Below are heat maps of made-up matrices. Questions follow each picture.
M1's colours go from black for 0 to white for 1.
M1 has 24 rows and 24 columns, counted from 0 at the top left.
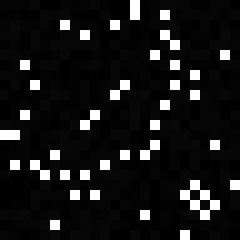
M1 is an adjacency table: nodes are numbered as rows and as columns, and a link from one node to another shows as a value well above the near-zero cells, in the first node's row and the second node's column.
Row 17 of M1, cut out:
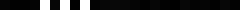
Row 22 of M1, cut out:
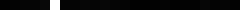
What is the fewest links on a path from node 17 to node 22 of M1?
5
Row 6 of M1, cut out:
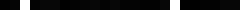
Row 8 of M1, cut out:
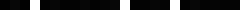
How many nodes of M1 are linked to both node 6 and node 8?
1
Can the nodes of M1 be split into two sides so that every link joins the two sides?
yes
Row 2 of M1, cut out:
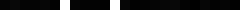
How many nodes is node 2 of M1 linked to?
2
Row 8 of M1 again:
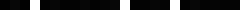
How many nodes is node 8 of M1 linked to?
3
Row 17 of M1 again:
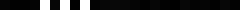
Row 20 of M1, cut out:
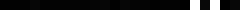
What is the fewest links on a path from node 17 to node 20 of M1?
6
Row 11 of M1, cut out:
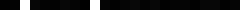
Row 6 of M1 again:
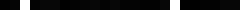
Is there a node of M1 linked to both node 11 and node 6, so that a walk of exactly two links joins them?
yes
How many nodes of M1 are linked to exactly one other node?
6
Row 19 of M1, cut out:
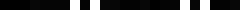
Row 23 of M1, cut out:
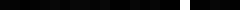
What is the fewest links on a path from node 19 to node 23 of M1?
2
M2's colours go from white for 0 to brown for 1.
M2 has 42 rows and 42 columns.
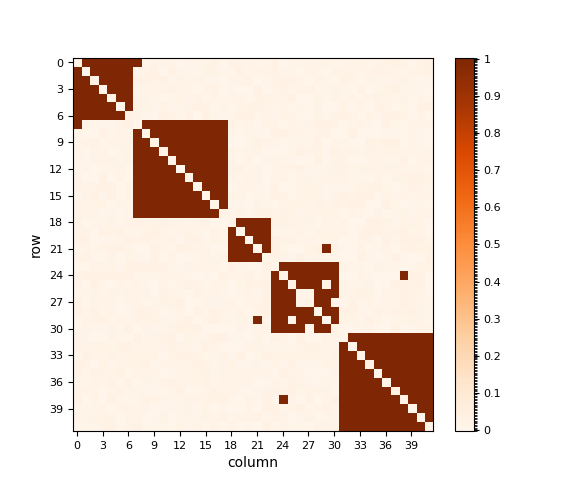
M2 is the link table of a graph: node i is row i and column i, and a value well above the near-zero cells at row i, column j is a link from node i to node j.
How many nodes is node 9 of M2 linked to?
10
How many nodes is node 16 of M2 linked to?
10
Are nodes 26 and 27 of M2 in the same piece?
yes
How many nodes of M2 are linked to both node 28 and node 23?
6
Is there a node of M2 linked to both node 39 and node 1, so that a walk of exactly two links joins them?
no
